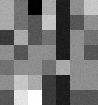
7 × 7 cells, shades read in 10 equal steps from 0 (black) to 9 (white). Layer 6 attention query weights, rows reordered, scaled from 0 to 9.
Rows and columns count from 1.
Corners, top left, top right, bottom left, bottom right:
6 7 3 3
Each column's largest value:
6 8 9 7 6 5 7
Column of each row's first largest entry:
7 4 2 1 5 2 3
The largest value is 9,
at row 7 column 3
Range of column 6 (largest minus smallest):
2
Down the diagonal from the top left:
6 4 3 5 6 5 3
